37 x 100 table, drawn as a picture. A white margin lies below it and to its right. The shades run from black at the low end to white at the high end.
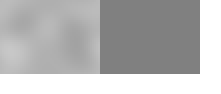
The table splits into one row of 2 panels. Panel 1,1: high, smooth, faint in contrast. Panel 1,2: middling, flat.
